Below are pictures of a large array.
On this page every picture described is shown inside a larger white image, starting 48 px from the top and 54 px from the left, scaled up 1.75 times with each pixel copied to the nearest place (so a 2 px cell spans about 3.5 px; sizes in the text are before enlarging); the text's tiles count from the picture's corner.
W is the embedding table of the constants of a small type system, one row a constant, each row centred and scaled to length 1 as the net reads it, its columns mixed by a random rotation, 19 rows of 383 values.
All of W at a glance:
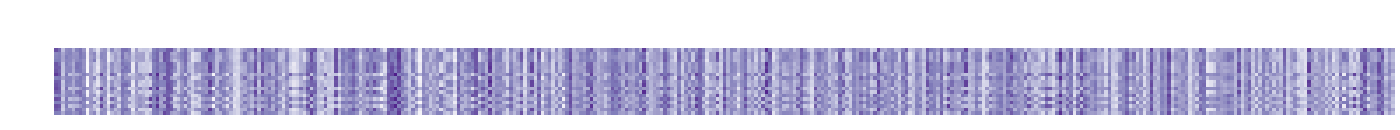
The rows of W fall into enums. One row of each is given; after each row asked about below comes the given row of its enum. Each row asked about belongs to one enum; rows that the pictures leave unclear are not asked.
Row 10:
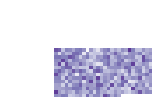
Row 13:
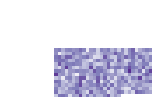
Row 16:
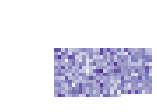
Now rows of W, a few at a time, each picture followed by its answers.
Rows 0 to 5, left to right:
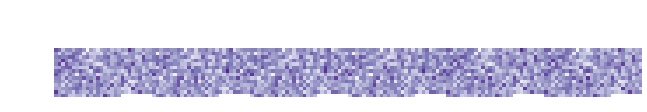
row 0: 10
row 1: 13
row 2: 13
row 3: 13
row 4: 10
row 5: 10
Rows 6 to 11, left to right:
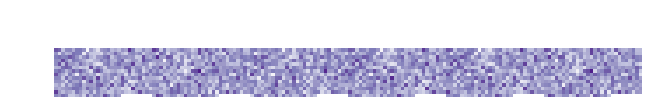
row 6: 10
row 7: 16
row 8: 13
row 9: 10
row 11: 16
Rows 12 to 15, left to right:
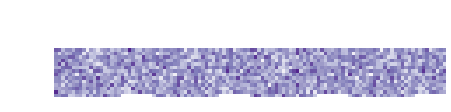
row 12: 10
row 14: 16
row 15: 13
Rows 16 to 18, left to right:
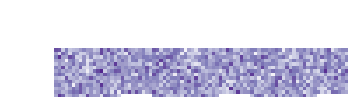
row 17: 10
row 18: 13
